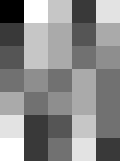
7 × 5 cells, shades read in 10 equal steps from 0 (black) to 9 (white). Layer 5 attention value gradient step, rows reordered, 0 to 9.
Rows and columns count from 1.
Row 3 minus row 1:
3 -2 -1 2 -3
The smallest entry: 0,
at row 1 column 1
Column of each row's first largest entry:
2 2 2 4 1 1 1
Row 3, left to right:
3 7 6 4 5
